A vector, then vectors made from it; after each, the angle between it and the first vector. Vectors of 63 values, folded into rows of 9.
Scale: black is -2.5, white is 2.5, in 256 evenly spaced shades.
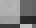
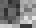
nearly opposite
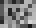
partly opposed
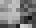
nearly parallel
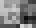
nearly parallel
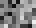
partly opposed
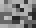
orthogonal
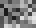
partly opposed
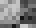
nearly parallel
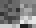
nearly opposite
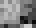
nearly parallel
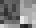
nearly opposite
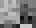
nearly parallel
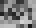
partly opposed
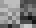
nearly parallel
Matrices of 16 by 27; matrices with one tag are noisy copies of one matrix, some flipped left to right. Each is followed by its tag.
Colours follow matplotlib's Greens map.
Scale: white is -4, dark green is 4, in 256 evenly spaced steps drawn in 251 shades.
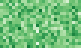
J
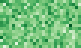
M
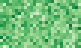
M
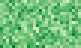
J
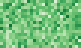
M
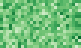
M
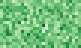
J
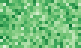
M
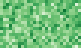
M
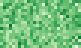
M
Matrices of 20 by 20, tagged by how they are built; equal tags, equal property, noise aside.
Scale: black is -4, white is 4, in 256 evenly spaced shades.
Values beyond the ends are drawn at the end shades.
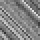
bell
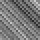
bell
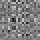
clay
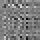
clay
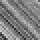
bell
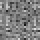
clay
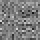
clay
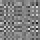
clay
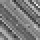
bell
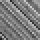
bell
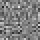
clay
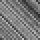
bell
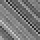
bell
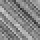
bell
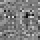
clay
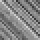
bell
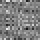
clay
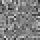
clay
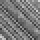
bell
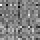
clay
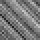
bell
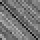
bell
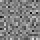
clay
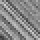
bell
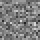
clay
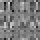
clay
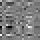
clay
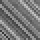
bell
